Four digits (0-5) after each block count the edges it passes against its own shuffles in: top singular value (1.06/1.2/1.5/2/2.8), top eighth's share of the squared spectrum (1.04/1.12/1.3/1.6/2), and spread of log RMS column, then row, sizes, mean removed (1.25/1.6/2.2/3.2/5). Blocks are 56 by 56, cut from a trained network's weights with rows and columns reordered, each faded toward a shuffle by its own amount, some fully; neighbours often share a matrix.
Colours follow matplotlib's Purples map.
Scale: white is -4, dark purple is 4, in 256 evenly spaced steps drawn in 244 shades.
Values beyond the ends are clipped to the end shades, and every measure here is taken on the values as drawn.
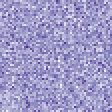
2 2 0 0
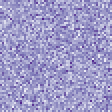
1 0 0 0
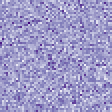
3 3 1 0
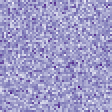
1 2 0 0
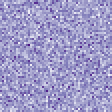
0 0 0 0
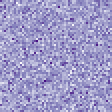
2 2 1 0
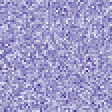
2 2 0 0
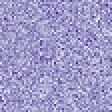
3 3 1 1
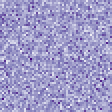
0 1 0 0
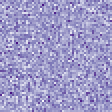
2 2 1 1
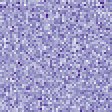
1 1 0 0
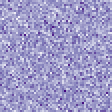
0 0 0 0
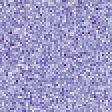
1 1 0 0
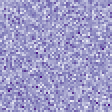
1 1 0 0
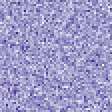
0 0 0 0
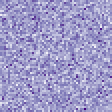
0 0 0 0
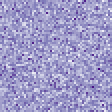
0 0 0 0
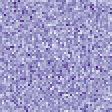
0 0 0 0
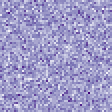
1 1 0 0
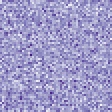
2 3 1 1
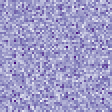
2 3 2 1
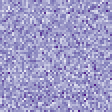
2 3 1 1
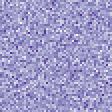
2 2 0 1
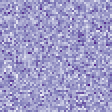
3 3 1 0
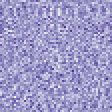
3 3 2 0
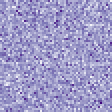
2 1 0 0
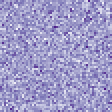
0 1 0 0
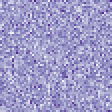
2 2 1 0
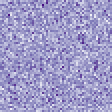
3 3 1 0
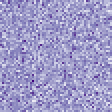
3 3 1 1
